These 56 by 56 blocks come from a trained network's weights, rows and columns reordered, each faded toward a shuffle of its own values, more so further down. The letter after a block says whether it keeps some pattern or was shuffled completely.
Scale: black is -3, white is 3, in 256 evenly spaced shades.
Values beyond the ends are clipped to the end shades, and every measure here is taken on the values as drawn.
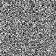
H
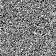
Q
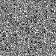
H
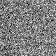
Q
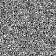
H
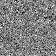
Q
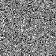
H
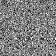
H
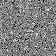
Q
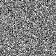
Q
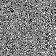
H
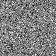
Q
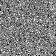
Q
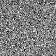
H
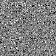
H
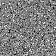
Q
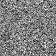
Q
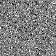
H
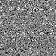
H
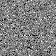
H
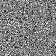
H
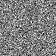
Q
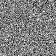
H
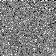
H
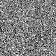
H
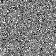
Q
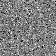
Q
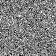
Q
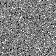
Q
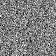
H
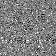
H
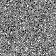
Q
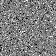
Q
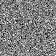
Q
